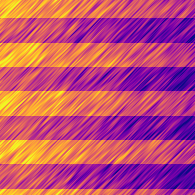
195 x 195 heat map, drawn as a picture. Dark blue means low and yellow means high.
On average the colour sits 50% of the way up the scale. The field climbs toward the left. Stripes running across repeat 4 times from top to bottom.
